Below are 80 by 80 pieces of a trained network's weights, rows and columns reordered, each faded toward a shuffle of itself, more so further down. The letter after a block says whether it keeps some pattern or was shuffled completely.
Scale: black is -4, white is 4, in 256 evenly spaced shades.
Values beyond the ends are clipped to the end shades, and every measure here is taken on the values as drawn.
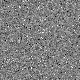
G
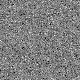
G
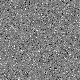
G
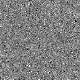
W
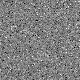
G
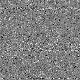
W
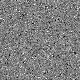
G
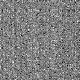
W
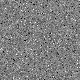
G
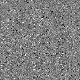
W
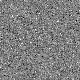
G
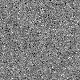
G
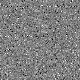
W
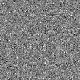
W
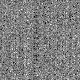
W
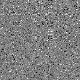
W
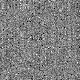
W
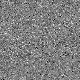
W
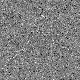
G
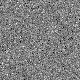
G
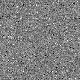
W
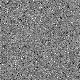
W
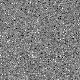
W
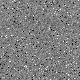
G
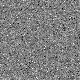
G
